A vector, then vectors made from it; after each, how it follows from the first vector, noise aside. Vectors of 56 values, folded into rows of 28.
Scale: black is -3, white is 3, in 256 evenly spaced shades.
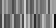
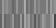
shrunk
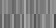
shrunk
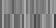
shrunk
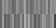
shrunk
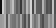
reversed
